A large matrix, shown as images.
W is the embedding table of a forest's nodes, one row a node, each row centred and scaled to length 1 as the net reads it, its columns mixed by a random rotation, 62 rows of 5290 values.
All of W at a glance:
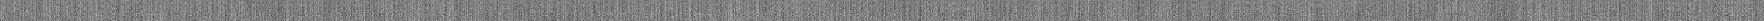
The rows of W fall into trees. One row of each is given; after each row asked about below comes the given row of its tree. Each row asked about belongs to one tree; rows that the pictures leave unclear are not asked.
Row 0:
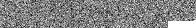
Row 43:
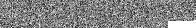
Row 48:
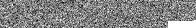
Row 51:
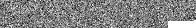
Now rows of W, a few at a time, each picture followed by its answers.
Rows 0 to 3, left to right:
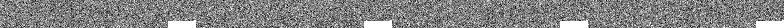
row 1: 51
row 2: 43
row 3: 43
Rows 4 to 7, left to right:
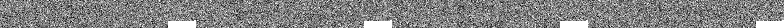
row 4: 0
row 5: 48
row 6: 0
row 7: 0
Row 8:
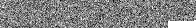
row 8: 43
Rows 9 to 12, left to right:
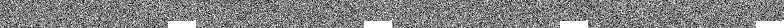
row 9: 0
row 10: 48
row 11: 43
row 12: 51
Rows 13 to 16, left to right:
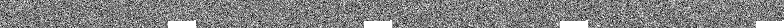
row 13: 0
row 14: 43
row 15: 51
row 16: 51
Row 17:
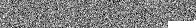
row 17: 43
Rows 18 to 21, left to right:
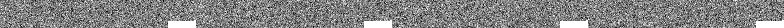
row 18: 0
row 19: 43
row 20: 51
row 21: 43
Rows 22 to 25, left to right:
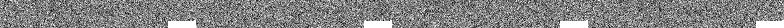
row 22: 0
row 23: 43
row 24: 48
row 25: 0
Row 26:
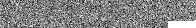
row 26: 0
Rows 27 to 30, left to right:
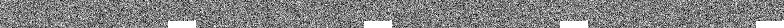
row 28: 0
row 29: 0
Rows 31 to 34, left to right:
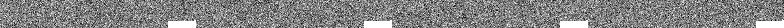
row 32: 48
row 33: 0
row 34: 43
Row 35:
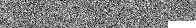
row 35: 43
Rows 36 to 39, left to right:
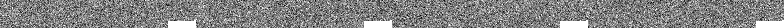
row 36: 43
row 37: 43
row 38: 51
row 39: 48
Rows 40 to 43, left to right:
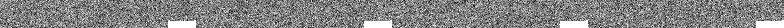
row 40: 43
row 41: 48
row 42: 48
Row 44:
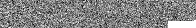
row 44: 48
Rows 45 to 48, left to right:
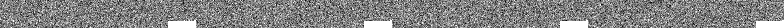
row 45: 43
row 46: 43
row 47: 43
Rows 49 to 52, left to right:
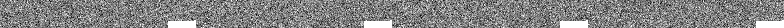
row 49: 0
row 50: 51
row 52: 48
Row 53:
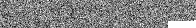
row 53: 0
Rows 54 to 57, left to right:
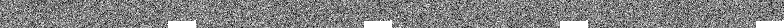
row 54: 48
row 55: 43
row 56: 51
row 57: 43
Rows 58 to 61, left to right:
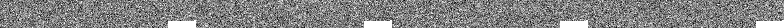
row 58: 48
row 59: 51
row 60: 48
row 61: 0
